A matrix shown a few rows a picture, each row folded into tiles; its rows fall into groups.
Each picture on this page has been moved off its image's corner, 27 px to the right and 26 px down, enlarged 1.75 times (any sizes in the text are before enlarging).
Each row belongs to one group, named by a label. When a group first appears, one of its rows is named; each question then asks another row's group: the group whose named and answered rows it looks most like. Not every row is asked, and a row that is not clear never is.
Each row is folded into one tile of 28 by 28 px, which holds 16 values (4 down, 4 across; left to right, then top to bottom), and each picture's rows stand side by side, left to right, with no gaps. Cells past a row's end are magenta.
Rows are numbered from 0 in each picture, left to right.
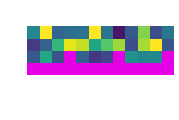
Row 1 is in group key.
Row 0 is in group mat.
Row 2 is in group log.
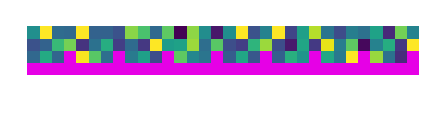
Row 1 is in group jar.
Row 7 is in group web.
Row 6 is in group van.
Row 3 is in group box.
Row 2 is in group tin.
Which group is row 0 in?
mat
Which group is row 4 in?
mat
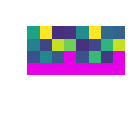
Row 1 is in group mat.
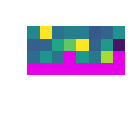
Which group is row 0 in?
mat
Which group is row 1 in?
van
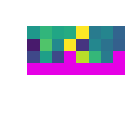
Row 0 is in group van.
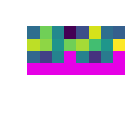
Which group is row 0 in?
key
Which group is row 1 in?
key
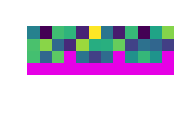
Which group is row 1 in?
key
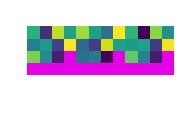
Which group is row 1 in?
tin
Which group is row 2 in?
web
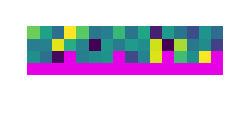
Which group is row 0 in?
tin
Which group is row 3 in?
van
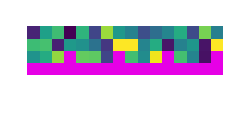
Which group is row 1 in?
web
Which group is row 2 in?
van
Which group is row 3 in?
web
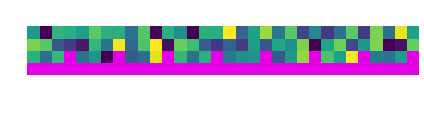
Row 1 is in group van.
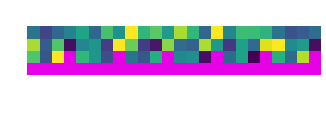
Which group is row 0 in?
van
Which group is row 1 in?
web
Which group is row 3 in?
tin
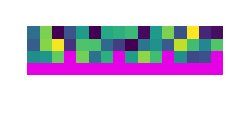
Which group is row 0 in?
log
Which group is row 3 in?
key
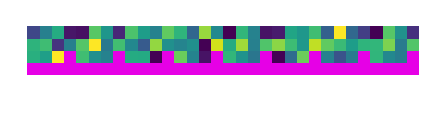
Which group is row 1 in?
box
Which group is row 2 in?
tin
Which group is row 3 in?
web
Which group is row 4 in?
box
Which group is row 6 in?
key
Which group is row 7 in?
box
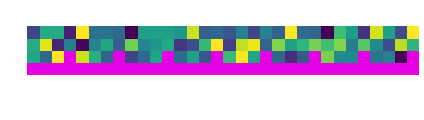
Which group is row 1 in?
jar
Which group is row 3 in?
mat
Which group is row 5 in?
key
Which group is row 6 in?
box
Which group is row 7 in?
tin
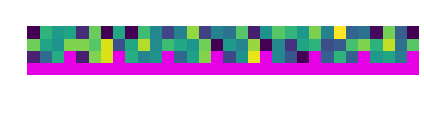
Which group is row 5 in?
tin
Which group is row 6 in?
mat
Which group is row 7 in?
box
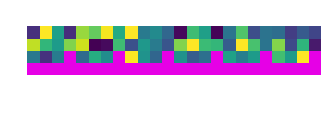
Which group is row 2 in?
jar
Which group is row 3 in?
box
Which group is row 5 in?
van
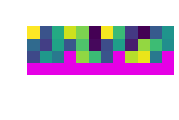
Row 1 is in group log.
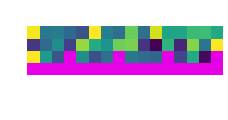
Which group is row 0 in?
jar
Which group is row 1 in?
key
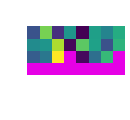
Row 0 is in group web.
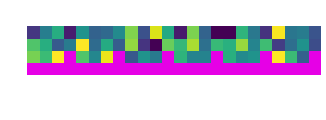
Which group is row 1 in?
van
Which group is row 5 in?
jar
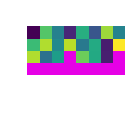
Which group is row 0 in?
box
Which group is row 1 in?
web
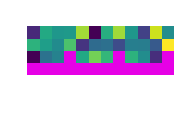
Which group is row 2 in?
web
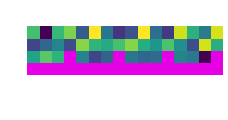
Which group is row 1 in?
key
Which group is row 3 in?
tin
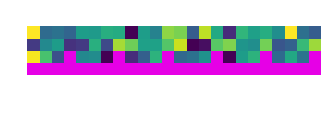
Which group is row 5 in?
mat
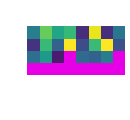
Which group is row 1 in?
log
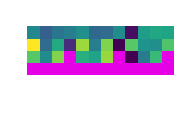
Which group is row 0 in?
van
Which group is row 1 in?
van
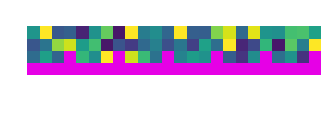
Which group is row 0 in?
mat
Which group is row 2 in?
jar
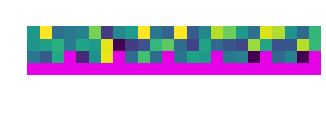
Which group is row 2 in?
mat
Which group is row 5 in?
tin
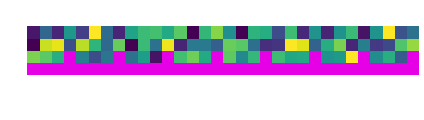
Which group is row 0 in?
log
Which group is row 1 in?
key
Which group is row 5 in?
log
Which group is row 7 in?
mat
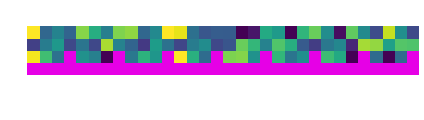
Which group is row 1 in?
tin
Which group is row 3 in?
jar
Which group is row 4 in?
log
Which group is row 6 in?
web
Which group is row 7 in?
key
